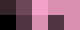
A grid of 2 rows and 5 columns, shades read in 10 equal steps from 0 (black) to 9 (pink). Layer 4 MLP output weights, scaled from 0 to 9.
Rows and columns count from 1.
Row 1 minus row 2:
2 1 1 5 0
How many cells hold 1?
0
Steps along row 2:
up up down up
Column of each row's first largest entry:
3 3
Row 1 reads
2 4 9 8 8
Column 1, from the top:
2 0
